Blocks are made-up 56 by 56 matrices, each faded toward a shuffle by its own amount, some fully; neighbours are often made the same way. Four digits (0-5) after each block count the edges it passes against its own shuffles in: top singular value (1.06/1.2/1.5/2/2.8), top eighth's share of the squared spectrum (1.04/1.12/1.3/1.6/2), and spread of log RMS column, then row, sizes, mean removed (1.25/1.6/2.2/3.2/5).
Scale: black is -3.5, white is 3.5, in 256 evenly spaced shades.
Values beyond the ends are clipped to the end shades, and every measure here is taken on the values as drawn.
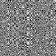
4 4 3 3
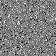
2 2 0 0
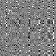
4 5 3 2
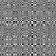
5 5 3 4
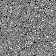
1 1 0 0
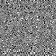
3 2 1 1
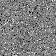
1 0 0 0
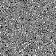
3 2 0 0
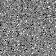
1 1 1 0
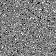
0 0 0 0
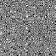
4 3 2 1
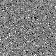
2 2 0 0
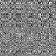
4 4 3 3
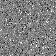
0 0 0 0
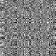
4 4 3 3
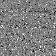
1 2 1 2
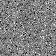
0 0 0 0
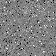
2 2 0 0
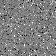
0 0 0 0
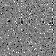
3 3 1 1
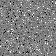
0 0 0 0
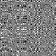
4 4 3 3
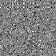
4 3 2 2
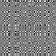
5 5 4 4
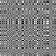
5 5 4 4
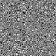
4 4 2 2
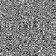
4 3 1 2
